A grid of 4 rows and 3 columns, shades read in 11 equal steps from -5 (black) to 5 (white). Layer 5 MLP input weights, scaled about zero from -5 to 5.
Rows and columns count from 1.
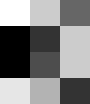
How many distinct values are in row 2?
3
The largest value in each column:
5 3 3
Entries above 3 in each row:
1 0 0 1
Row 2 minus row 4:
-9 -5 6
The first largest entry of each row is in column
1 3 3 1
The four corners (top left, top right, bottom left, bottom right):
5 -1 4 -3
